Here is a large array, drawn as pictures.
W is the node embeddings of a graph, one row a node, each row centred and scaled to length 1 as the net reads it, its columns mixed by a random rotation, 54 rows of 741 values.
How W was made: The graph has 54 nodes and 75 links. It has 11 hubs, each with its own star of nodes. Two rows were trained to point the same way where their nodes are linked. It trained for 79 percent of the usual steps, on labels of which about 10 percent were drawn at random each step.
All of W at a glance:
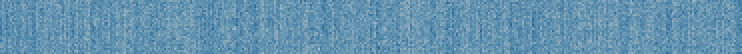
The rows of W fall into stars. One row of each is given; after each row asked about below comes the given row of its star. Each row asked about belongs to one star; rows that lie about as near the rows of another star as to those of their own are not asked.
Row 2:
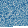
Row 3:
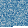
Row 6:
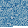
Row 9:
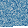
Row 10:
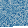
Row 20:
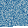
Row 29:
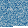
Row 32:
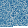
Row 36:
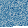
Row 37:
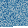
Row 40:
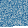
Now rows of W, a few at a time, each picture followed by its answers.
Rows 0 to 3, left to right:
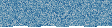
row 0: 29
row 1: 36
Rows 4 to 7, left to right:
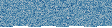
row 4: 29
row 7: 36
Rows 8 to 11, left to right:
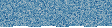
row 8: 32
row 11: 3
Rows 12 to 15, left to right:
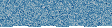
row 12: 32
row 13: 32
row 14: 9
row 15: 10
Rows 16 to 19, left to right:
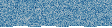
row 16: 20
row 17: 29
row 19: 36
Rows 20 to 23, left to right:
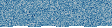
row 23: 10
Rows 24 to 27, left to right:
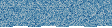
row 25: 10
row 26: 6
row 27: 32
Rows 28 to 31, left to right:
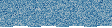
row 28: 40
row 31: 37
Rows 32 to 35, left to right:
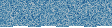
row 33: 20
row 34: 3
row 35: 20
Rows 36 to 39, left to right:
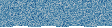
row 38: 36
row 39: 37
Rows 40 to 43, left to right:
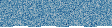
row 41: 20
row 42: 40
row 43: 9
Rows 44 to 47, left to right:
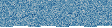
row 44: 2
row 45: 3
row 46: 32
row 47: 10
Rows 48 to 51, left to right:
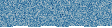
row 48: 2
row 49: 2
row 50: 36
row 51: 37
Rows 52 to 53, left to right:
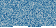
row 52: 3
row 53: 10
